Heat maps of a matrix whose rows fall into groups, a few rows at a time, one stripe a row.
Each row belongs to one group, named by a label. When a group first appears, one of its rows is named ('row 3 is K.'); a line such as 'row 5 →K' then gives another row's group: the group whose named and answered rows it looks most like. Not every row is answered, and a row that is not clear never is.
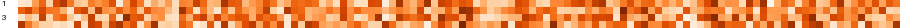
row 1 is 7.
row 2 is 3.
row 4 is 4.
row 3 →7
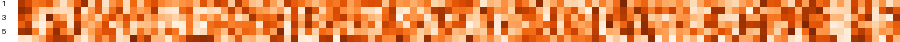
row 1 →3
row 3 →4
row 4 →4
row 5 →4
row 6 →7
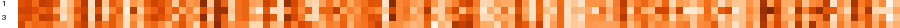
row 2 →3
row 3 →3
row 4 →3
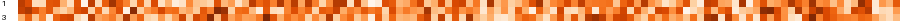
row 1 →4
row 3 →7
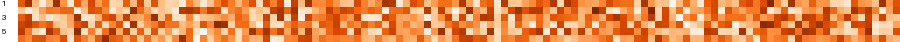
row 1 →4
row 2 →7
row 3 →4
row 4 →3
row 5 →4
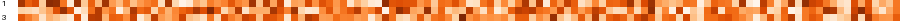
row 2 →7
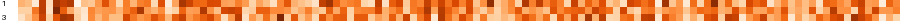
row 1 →7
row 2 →7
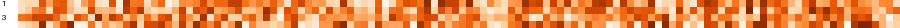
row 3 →3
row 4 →7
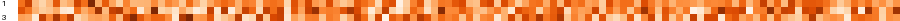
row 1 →4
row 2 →4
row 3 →7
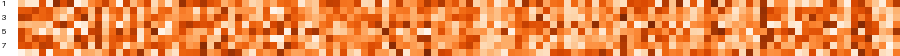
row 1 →7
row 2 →3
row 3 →3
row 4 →7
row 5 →4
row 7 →3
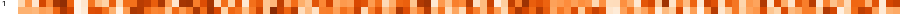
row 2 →7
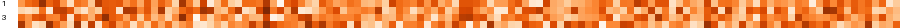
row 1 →3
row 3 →3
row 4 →4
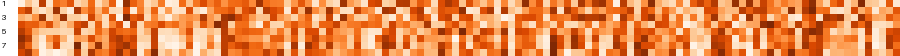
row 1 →7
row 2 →4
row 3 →7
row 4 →3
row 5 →4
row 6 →4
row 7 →4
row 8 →4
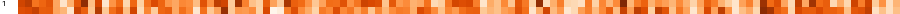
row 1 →3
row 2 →3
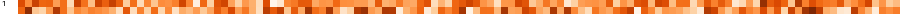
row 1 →3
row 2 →4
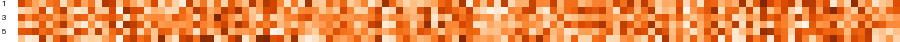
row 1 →4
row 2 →7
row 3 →3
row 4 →7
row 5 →3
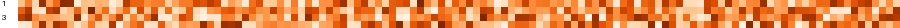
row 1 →7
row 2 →4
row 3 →4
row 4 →7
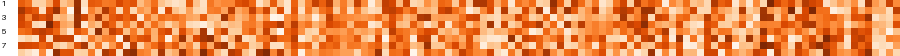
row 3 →3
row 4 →4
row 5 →3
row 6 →7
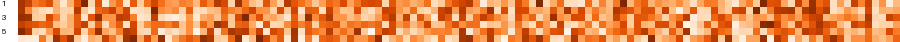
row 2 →4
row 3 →4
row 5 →4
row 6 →7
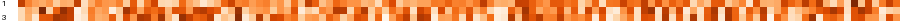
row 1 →4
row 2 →7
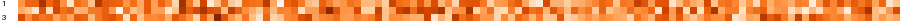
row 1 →3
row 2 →7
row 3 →3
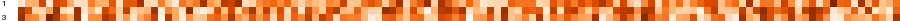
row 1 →7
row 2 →4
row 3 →4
